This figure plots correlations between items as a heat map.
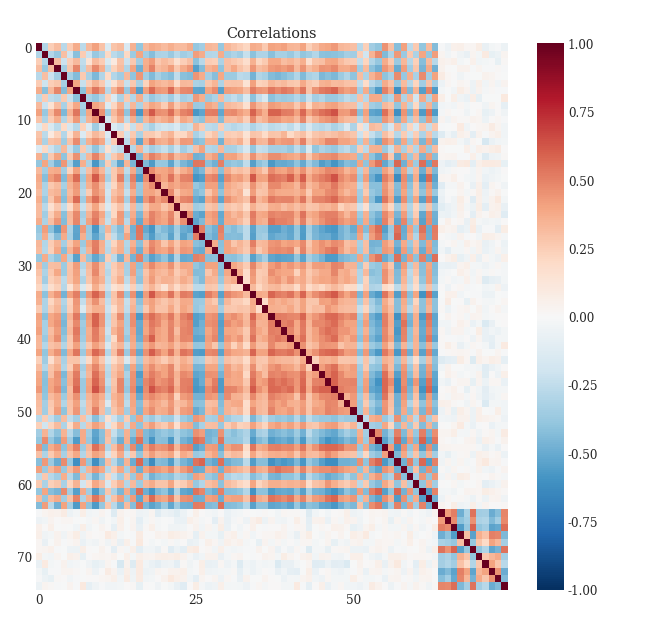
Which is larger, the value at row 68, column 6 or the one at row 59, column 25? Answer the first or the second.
the second
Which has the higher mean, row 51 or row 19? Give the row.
19
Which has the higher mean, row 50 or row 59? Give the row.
50
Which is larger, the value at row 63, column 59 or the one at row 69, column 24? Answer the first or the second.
the first
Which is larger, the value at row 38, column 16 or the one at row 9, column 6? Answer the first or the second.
the second
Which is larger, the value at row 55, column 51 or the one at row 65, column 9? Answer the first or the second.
the second
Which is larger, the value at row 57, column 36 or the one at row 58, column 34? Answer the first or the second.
the second
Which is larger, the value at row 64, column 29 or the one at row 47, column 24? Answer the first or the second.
the second
